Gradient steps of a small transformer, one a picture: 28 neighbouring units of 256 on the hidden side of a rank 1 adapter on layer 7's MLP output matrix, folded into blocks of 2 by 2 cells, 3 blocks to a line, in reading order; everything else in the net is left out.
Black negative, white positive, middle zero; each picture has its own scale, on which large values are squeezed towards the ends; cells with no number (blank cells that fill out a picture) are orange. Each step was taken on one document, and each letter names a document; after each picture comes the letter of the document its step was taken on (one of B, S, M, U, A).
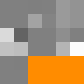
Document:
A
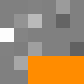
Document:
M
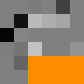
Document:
M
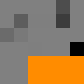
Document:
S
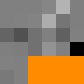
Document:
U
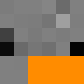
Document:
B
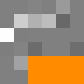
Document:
M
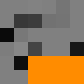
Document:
M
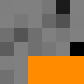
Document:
U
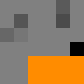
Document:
S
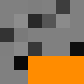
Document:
M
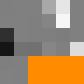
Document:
B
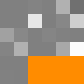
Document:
A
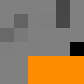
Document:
S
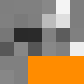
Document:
U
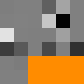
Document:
B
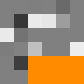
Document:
M
